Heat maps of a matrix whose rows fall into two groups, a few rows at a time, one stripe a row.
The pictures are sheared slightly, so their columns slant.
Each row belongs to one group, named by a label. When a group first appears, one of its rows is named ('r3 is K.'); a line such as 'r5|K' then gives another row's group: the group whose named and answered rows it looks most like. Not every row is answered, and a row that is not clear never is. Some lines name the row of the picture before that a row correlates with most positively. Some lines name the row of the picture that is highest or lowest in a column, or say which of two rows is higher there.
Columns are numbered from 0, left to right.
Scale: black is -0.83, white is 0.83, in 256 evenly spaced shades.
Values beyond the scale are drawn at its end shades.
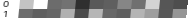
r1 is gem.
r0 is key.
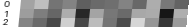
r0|key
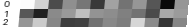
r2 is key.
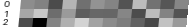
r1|key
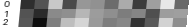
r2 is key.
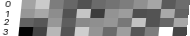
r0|key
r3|gem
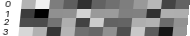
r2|gem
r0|key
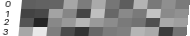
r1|gem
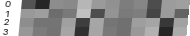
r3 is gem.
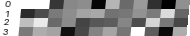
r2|key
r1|gem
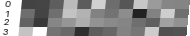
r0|gem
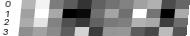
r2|key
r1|key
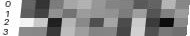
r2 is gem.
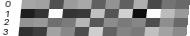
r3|gem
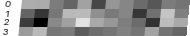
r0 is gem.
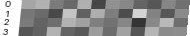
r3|gem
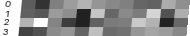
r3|gem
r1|gem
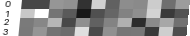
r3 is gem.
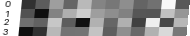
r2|gem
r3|gem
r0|gem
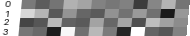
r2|gem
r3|gem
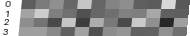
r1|key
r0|gem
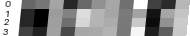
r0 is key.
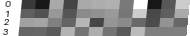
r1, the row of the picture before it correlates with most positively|3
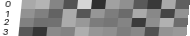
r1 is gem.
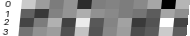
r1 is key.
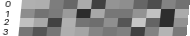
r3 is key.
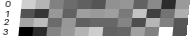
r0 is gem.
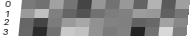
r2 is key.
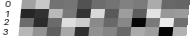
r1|gem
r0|key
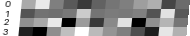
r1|gem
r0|key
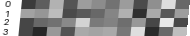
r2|gem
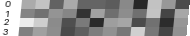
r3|key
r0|key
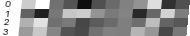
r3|key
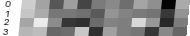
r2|key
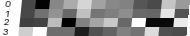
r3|key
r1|gem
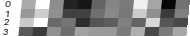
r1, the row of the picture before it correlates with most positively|3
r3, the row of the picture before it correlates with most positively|2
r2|key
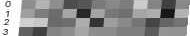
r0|key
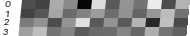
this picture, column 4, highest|2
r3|key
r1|gem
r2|gem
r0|gem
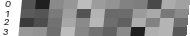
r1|gem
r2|gem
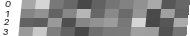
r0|key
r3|key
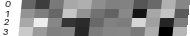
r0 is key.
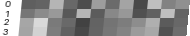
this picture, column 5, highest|0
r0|gem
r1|gem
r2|key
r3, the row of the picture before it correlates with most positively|2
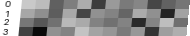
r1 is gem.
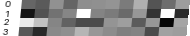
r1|gem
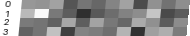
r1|key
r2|gem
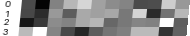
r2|gem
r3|key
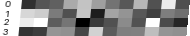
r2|key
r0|gem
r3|gem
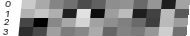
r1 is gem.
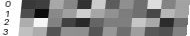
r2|key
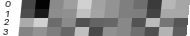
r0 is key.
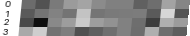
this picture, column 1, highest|3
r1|gem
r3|key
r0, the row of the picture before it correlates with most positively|0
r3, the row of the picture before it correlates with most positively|2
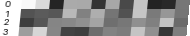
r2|gem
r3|key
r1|gem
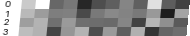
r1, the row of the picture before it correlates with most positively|3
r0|key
